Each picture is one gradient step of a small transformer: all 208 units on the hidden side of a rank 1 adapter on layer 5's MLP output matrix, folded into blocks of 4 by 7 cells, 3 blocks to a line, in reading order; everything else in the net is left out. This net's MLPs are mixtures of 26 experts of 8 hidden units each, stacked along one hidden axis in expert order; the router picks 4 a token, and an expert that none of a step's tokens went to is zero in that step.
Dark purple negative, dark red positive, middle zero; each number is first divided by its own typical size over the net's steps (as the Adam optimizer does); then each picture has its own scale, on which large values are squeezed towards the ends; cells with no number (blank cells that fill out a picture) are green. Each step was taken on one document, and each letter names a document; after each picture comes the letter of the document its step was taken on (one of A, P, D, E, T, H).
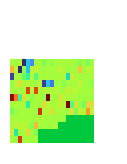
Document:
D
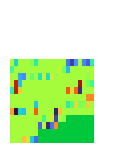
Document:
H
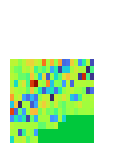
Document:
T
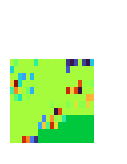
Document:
H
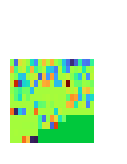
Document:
H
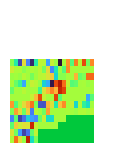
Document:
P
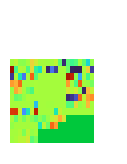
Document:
H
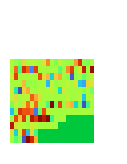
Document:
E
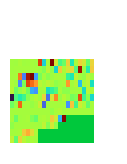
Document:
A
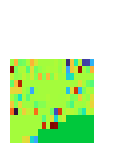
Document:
H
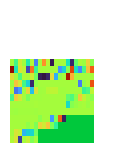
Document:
A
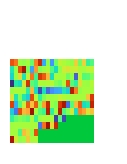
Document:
T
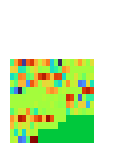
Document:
P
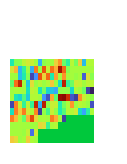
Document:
T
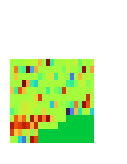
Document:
E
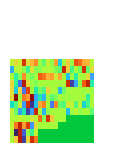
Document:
E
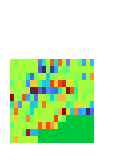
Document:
T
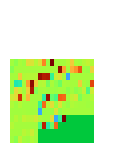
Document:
A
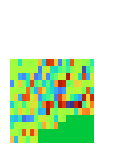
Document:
T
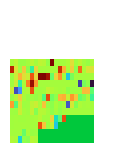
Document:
A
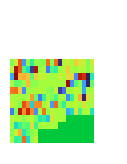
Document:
E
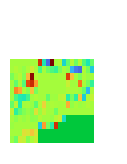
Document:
A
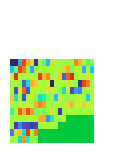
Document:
E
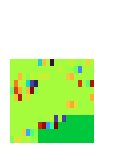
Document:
A
